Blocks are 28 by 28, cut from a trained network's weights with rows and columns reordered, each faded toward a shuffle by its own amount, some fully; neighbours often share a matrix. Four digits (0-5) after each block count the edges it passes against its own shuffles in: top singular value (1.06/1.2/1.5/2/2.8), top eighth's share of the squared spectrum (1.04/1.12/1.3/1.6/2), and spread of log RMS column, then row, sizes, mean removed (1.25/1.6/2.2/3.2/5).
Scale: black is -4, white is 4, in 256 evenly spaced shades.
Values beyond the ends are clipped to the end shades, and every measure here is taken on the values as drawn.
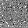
1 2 0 1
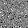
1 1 0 0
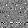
3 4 0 2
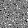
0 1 0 1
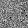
1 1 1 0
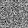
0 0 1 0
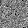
0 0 0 0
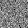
1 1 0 0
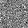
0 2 0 0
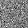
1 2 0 0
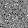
0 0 0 0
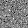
0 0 0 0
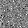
0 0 0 0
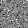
0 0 0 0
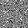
2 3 1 1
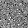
1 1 0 0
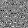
2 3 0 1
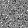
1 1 0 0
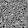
0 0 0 0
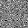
2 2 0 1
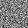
1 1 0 0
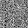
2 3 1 0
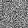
1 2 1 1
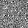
1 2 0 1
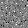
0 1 0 0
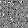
2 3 0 1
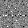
2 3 0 1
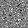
1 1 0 0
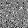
2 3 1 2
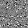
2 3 0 2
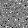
1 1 0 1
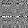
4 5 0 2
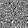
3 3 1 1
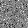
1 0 0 0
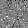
0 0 0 0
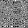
3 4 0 2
